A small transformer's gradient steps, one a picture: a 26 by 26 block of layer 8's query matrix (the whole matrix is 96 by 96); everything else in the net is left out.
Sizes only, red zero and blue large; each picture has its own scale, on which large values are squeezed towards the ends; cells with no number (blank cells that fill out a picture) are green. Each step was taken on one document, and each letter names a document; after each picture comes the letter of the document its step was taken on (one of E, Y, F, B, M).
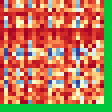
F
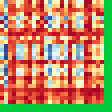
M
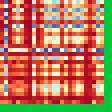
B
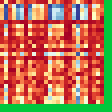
F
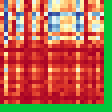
M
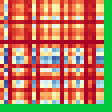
B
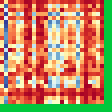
M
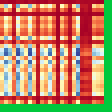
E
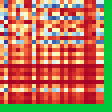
B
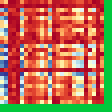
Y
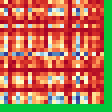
F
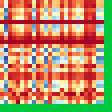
B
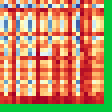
E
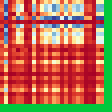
B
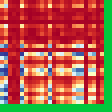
Y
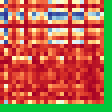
M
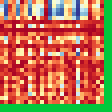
F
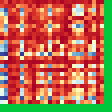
Y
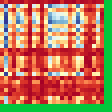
M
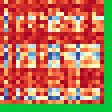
M
